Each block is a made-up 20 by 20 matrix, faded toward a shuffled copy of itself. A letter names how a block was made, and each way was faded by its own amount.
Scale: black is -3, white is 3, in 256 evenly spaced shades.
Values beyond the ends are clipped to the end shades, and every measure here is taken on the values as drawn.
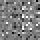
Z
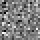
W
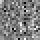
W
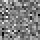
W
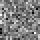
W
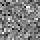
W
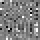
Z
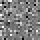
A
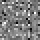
A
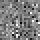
A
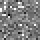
A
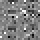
Z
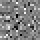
Z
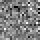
W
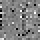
Z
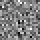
W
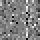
A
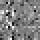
A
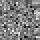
W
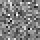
W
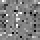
Z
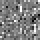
A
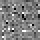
Z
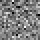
W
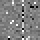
Z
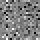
A
